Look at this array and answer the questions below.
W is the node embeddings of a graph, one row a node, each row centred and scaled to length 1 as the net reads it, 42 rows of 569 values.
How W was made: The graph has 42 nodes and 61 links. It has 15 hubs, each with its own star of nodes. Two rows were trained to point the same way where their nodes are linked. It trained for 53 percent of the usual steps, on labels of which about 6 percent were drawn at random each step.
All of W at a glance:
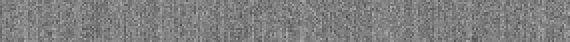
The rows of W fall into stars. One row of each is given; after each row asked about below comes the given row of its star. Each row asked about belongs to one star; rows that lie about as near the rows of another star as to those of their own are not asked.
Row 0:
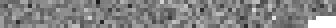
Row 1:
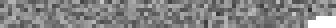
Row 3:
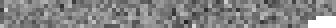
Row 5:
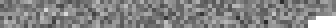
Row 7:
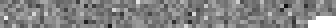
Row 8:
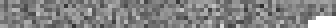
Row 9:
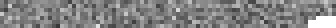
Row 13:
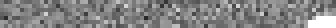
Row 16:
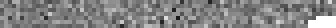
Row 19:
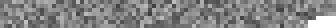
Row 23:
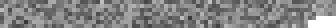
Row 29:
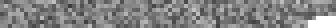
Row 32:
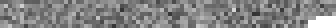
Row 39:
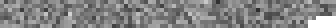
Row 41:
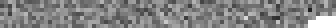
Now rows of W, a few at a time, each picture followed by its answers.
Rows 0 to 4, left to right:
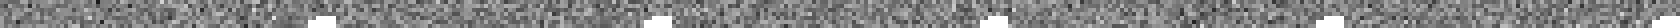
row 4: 32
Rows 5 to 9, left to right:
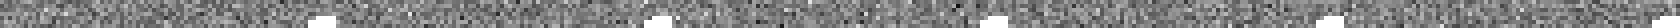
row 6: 7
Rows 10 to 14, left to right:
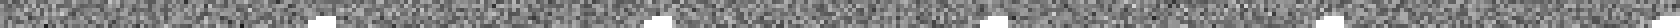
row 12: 7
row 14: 13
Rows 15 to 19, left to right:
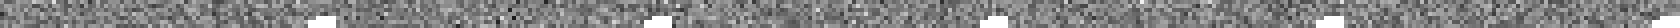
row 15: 39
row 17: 9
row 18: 1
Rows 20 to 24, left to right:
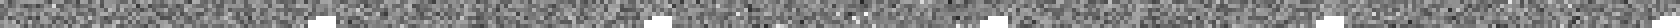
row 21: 23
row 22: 19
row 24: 16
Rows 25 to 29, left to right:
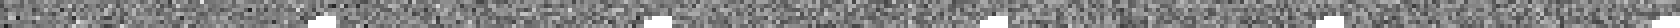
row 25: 3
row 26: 8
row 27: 19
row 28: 9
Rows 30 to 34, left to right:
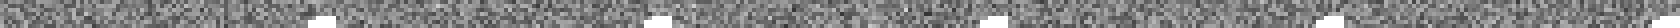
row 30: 8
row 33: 16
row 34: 32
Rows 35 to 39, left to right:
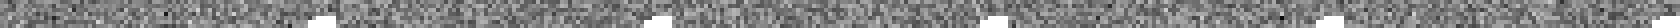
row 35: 29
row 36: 3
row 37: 0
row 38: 41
